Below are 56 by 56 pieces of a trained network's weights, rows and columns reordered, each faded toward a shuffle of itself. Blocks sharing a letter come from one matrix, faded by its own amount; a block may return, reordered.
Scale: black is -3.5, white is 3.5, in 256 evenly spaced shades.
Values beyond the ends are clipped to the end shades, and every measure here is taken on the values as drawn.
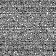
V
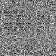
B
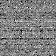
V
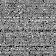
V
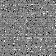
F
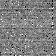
V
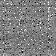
F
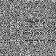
B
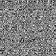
B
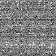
V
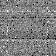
V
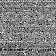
V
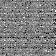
V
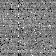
V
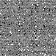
F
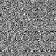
B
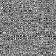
B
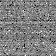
V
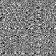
B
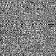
B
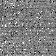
F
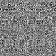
B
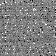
F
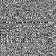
B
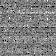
V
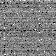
V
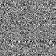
B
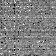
V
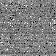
F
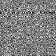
B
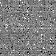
F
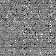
F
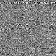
B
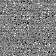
F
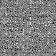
F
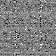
F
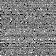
V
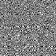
B
